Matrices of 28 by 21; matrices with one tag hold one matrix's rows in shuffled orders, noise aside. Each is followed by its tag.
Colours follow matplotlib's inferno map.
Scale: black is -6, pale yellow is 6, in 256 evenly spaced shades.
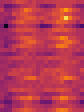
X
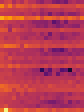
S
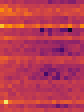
S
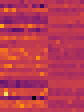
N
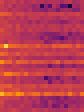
S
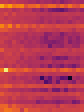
S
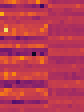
N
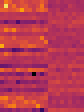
N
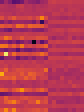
N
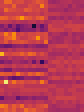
N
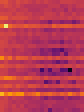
S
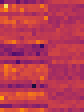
N
